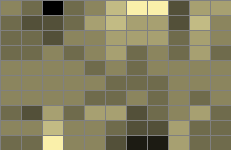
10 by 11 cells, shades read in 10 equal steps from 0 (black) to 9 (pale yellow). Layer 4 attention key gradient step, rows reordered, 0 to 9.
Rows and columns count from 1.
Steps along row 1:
down down up up up up same down up same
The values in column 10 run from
4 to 7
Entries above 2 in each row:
10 11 11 11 11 11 11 11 11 9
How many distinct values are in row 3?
4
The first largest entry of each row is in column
7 6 6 6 1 1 1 3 3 3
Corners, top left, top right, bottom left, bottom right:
5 6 4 4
